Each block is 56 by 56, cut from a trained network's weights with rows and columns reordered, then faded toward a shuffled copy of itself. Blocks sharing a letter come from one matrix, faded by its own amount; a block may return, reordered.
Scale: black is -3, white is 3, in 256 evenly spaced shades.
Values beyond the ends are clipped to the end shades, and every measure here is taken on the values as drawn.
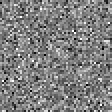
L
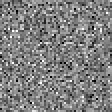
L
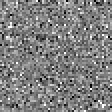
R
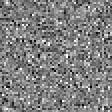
L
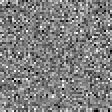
R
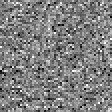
R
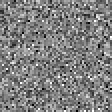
L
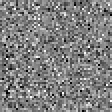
R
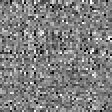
R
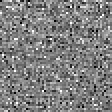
R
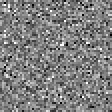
L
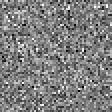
L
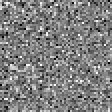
R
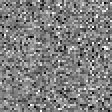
R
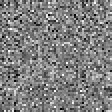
R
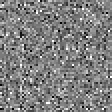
R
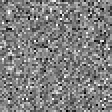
L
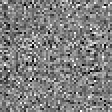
R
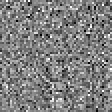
R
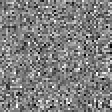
L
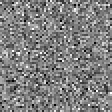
L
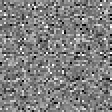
R
